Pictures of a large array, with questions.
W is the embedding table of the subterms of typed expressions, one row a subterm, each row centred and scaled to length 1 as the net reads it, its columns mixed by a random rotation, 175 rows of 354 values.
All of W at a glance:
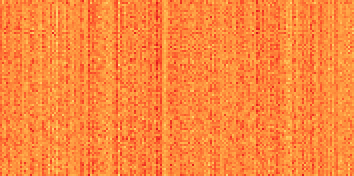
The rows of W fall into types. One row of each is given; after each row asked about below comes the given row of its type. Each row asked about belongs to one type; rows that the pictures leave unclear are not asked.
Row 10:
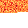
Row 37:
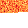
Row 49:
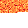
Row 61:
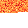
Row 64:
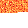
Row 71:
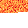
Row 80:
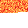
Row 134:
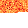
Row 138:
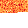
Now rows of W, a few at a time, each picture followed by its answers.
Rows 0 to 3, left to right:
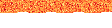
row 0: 10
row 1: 64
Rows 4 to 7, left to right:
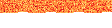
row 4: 37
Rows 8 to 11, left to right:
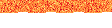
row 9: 80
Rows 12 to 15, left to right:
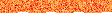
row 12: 49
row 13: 134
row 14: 134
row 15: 37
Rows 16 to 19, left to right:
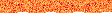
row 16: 138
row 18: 10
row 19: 61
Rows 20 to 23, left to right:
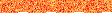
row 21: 37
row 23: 134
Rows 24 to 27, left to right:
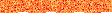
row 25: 134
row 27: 138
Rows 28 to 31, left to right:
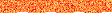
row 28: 10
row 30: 37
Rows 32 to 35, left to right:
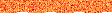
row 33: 10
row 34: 49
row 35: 64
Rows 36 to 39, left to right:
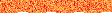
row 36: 80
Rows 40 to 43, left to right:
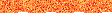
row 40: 134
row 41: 71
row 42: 37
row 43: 71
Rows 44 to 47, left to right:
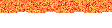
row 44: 49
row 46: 134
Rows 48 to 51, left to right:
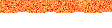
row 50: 37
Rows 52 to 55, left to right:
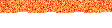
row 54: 37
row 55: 80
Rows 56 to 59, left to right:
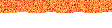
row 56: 10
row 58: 138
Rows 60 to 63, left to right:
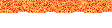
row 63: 61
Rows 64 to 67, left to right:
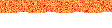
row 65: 37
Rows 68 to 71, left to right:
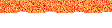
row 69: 10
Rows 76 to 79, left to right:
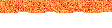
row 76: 71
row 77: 10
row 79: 10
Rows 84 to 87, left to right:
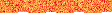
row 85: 64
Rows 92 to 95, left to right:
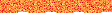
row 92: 80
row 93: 64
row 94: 64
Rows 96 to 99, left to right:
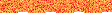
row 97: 71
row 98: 80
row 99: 49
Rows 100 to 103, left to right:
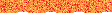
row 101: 64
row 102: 138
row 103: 64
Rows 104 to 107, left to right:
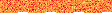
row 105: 10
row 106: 49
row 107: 61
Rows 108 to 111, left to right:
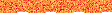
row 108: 10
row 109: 49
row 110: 10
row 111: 49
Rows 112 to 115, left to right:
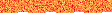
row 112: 64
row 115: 37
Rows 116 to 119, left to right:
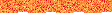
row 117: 71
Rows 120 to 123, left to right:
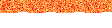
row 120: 134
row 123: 138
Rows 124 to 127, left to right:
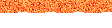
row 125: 10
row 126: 80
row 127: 71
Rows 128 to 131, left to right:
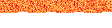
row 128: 37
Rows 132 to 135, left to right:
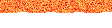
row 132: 80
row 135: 80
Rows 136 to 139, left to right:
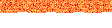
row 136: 134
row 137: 61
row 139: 138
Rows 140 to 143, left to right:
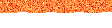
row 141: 138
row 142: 49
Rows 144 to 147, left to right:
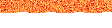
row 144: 10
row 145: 64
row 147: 134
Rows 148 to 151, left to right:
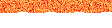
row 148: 80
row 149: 80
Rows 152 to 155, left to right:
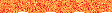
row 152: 80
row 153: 37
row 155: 138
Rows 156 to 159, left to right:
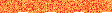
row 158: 49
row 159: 37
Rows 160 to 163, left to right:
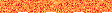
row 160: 61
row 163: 61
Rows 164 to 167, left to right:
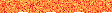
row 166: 37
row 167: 64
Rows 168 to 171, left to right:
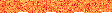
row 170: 61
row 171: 61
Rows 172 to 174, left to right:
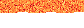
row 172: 49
